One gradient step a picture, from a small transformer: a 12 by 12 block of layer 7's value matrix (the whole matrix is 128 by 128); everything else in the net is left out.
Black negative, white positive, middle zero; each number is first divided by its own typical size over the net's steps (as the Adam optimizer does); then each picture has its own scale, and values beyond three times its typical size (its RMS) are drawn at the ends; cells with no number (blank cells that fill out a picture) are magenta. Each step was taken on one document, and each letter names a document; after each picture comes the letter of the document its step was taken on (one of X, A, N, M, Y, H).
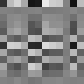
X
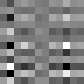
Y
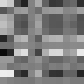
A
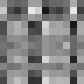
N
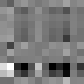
Y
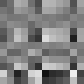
N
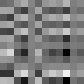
Y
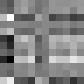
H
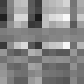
N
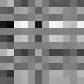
A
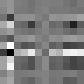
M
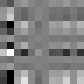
H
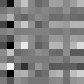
H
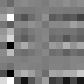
M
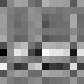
N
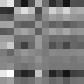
Y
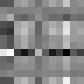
H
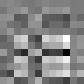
Y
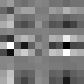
H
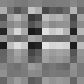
X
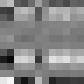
A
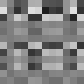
X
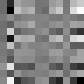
A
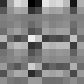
X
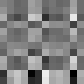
N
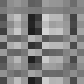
X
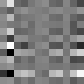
M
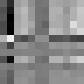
H
